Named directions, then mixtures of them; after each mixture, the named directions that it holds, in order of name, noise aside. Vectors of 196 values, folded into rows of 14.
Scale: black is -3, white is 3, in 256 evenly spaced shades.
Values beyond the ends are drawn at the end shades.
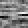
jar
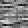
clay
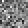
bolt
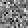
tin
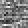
clay, tin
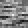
clay, jar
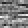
clay, jar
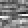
jar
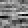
jar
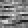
clay, jar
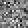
tin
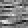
clay, jar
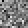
bolt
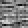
clay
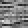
clay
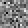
tin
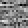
clay, tin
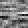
jar
